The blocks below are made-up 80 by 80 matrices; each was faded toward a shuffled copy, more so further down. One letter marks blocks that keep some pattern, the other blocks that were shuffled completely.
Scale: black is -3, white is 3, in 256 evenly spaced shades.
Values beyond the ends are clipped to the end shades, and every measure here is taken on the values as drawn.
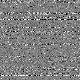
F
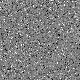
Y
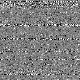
F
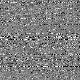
F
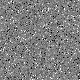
Y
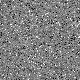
Y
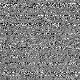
F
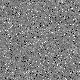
Y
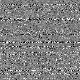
F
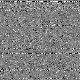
F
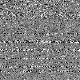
F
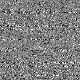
F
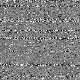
F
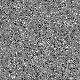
Y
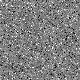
Y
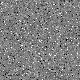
Y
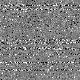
F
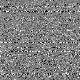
F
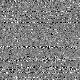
F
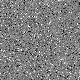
Y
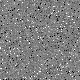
Y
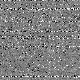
F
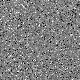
Y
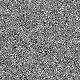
Y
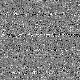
F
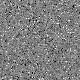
Y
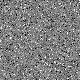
Y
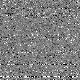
F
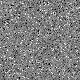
Y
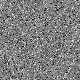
Y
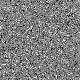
Y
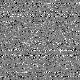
F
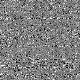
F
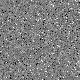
Y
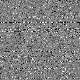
F
